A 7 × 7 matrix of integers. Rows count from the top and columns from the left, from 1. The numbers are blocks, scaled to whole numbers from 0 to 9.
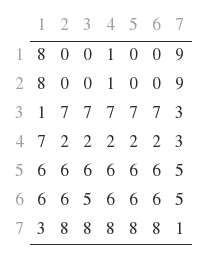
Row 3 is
1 7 7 7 7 7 3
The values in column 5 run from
0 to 8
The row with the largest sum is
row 7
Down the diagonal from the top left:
8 0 7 2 6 6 1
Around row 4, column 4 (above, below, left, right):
7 6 2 2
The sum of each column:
39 29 28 31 29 29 35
